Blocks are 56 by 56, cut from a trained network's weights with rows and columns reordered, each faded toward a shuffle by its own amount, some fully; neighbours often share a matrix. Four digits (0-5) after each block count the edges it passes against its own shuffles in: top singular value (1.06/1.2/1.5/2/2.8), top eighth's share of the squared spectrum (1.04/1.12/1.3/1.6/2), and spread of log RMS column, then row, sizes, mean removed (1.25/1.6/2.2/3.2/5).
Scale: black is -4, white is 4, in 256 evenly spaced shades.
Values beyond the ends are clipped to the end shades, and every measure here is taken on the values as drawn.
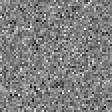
2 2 0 0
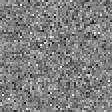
3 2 0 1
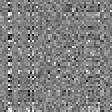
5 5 3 2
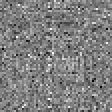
3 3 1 1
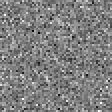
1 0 0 0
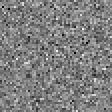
1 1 0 0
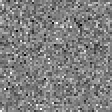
2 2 0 0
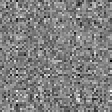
4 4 2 2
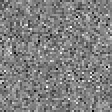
2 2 0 0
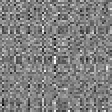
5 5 3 2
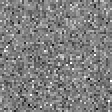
1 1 0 0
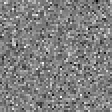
0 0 0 0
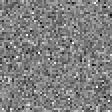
0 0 0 0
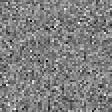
2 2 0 1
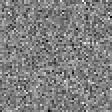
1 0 0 0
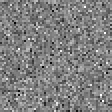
0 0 0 0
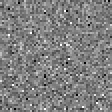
2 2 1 0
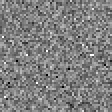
0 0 0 0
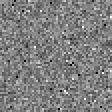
0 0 0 0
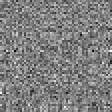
4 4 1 2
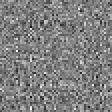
4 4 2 1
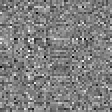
4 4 1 2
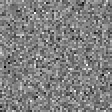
0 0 0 0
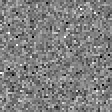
0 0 0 0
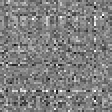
4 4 2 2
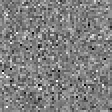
3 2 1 1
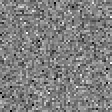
1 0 0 0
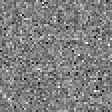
2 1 0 0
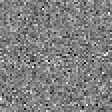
3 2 0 1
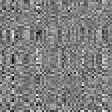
4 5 3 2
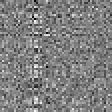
4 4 3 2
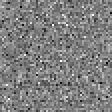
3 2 1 1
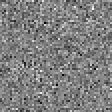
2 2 0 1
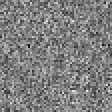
3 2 0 1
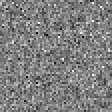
1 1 0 0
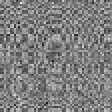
5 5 2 3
